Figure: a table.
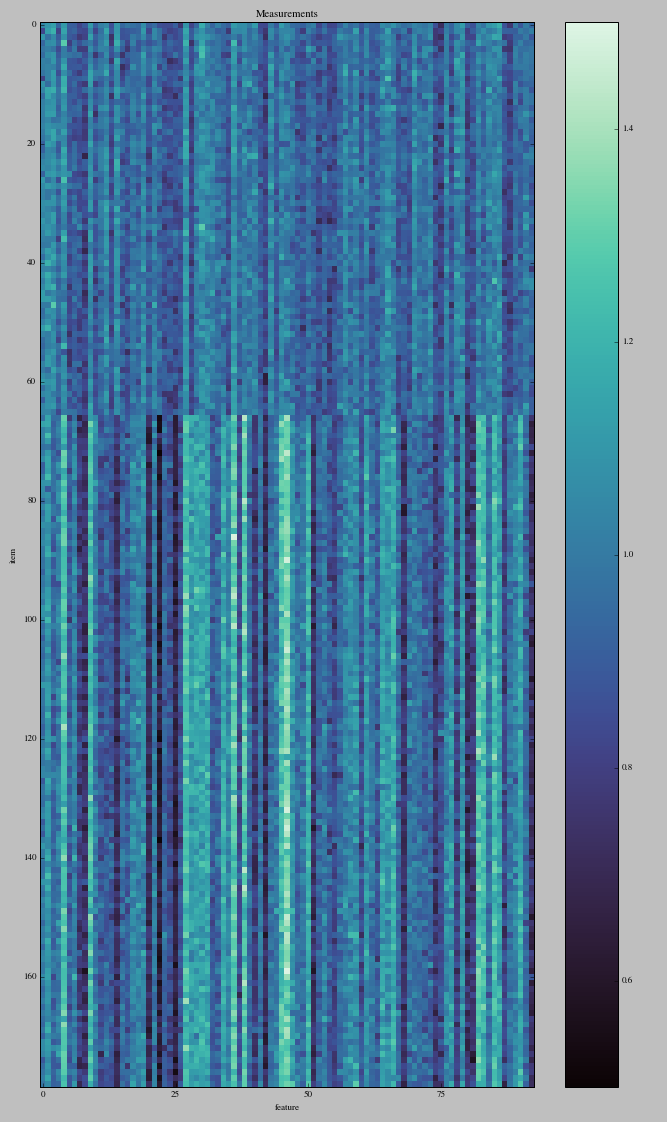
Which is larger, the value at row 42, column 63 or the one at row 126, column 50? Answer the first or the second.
the second
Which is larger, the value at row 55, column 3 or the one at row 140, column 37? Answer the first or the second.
the first
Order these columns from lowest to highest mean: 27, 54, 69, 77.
54, 69, 77, 27
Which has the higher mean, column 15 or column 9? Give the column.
9
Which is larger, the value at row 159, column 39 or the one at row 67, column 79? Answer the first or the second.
the second
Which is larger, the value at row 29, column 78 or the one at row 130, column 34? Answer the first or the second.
the second
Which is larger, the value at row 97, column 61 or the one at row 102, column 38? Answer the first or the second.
the second
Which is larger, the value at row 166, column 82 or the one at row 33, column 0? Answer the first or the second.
the first
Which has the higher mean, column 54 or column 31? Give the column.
31
